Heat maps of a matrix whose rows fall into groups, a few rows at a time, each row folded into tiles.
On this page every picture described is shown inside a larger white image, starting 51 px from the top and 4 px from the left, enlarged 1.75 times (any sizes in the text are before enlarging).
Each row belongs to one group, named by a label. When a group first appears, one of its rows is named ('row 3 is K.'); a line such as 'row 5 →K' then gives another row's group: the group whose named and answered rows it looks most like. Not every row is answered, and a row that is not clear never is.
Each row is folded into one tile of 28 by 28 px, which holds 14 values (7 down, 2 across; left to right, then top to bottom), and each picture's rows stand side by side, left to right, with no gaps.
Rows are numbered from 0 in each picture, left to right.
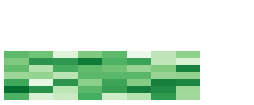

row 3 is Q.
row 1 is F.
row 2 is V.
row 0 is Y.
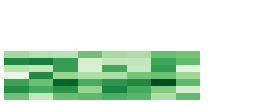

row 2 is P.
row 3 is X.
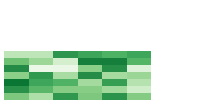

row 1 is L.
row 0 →P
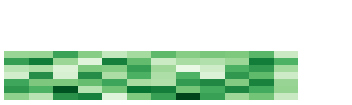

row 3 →P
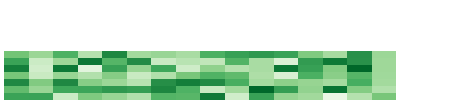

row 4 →L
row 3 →P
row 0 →X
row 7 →X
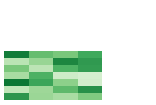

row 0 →L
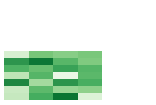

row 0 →F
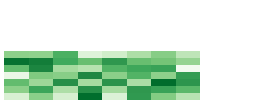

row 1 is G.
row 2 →F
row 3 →P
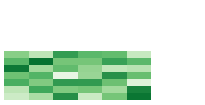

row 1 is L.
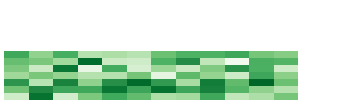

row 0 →G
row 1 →V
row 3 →Y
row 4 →Q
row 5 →X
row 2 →P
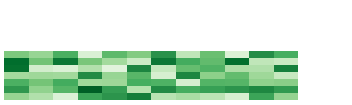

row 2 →Q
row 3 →Y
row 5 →Q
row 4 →V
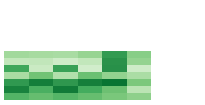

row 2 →X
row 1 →P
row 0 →P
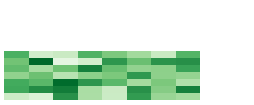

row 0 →V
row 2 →G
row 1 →Q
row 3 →F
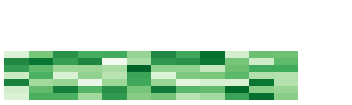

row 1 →Y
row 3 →Y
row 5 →L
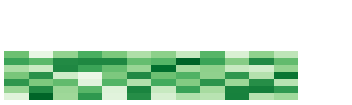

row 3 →V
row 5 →Y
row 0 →G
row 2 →G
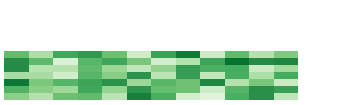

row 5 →Y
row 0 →X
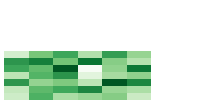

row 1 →V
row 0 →F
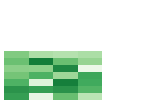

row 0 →Y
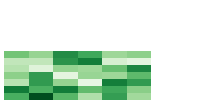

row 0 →P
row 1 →Y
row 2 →Q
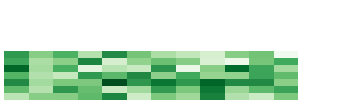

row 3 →P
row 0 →X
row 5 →V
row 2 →L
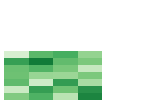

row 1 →G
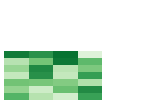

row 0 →L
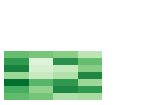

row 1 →Y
